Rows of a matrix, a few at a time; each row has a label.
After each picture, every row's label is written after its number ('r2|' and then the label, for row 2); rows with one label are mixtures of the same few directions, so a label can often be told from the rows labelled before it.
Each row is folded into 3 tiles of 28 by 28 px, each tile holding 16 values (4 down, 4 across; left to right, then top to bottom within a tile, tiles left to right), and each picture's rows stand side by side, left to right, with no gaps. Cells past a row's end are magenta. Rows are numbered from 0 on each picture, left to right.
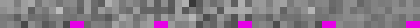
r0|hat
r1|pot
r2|pot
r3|hat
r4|pot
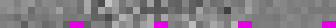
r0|hat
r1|pot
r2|hat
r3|pot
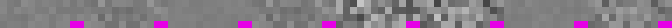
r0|pot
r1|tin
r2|pot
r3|tin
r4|pot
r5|tin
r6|pot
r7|tin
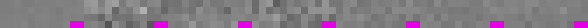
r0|hat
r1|hat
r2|hat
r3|pot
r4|pot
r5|tin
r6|hat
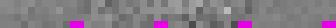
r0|hat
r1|pot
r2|hat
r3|pot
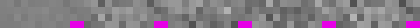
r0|tin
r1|tin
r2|hat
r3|tin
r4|tin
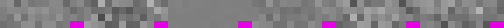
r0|tin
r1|tin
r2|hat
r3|tin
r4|tin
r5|hat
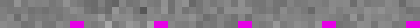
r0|tin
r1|hat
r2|pot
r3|hat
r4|tin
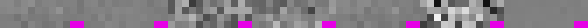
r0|hat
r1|tin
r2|pot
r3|hat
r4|hat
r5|tin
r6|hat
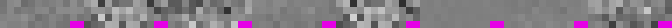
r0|pot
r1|tin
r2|hat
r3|hat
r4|tin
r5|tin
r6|hat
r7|hat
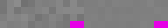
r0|pot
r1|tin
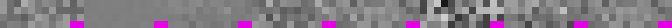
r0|pot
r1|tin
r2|hat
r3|tin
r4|tin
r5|pot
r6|hat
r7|tin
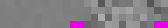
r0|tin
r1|tin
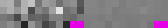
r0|hat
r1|hat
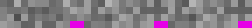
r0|tin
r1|pot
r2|pot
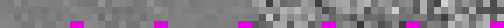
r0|tin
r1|tin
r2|pot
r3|tin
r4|hat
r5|pot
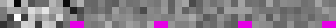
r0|tin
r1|hat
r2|pot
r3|tin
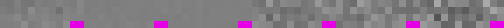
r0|hat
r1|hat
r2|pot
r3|tin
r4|pot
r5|tin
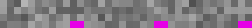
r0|pot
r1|tin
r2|pot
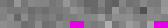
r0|tin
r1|hat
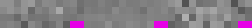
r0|hat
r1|hat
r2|tin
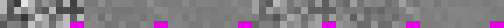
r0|pot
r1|tin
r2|tin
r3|pot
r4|tin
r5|tin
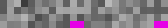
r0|pot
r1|pot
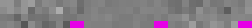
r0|hat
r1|pot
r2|hat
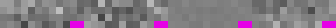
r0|hat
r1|tin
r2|tin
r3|hat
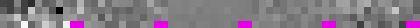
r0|hat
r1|tin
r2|hat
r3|pot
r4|hat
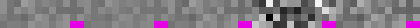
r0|pot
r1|pot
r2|pot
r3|tin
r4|pot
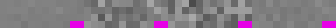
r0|hat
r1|tin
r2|pot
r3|tin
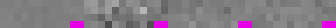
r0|tin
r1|hat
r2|hat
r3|tin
